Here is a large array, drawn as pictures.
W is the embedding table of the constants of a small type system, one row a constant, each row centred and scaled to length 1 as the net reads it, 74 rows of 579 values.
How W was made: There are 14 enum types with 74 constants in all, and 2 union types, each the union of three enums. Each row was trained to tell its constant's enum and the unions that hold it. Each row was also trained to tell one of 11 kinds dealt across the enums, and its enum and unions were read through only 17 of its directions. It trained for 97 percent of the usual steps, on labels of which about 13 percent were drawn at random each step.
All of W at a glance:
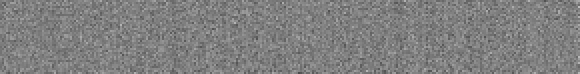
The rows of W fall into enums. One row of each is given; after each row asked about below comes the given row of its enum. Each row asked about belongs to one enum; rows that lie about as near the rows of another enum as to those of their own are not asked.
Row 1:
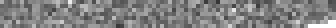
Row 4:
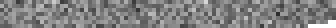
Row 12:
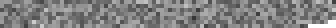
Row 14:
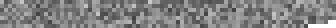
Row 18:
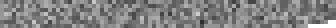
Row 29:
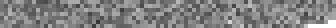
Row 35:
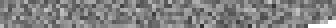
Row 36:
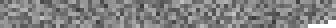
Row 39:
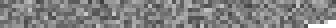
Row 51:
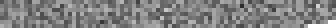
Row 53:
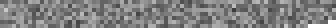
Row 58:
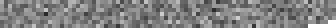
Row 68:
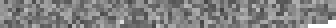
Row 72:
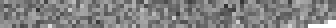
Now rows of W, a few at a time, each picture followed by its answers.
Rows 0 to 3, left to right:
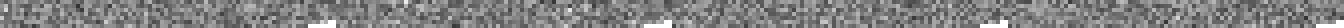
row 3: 39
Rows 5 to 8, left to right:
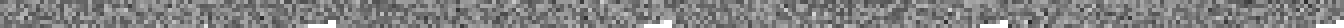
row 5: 68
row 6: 29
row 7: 72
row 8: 58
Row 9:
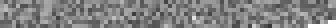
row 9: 18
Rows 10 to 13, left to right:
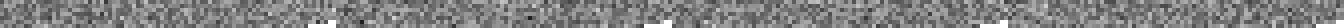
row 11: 12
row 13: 39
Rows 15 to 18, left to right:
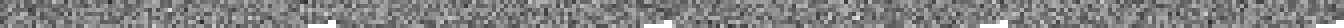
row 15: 29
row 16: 18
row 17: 35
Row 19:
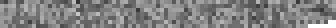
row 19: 68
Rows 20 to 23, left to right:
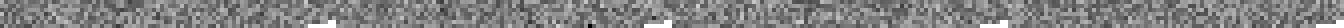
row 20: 12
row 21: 14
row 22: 4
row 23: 29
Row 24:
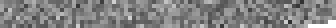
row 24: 68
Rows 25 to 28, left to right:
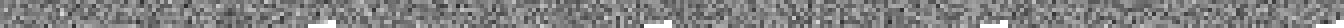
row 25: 35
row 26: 39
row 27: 72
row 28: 12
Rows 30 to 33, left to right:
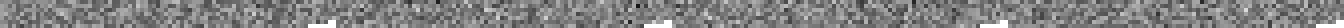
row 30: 68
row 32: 35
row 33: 53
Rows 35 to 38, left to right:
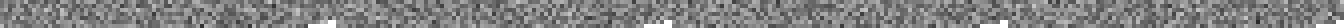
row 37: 4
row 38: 58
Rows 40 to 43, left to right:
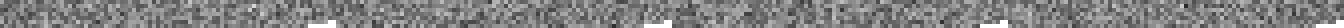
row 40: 1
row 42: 12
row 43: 53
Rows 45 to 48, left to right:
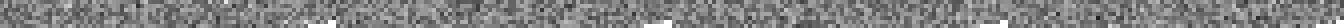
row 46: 1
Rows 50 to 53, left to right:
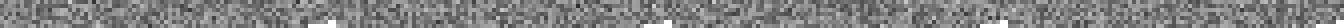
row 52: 14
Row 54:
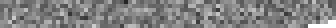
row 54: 35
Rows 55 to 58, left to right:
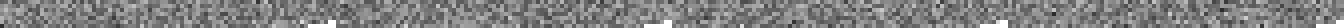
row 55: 53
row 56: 12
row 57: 53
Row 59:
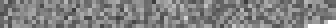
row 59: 39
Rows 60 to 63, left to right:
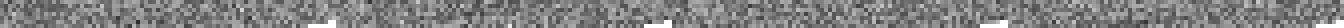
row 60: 29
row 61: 14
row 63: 53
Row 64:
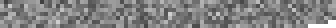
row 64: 58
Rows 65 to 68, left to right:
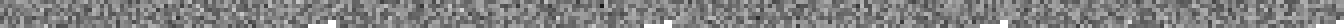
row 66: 68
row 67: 29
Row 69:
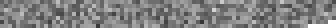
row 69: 36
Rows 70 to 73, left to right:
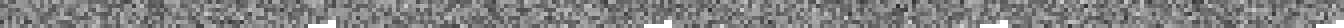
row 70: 39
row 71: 18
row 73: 35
